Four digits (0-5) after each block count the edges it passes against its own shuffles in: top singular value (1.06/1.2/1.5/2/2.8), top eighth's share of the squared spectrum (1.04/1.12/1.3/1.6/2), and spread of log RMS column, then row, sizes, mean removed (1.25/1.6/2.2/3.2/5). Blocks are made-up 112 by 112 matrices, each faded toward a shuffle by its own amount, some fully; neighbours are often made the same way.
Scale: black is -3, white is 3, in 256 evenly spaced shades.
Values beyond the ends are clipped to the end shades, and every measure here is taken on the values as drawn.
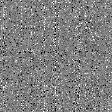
2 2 3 2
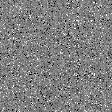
1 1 2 1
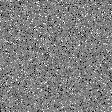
0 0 0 0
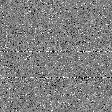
2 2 0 2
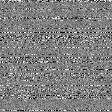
2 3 0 5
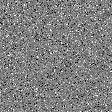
0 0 0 0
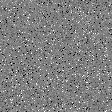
2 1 0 0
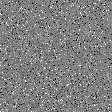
0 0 0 0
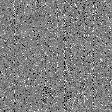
2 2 2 0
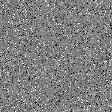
0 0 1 0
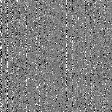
2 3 3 0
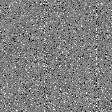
2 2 2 0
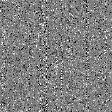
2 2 3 0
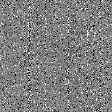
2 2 3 0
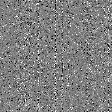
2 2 3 0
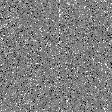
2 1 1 0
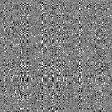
5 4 3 3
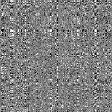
5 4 4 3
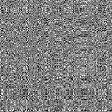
5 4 3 3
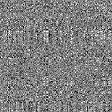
4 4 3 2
